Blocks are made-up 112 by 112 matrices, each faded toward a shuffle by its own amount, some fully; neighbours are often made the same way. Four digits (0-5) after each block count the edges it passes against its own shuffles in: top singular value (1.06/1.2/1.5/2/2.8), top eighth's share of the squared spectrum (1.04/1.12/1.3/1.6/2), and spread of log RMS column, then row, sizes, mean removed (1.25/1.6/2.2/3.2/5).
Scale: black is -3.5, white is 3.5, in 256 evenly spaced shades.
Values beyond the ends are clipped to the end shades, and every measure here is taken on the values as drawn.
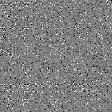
4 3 1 2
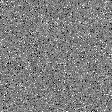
2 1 0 0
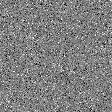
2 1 0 0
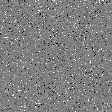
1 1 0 0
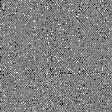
2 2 2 2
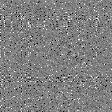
4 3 2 2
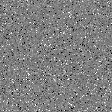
3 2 0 1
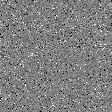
2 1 0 0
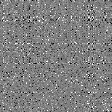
4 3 2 2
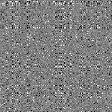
5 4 3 3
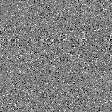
3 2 0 2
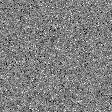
0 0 0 0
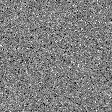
0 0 0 0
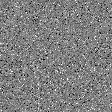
0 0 0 0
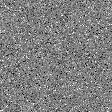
0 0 0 0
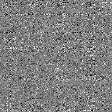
2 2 3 3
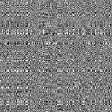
5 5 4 4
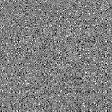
4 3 2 2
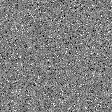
2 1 0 0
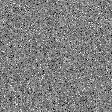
3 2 0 0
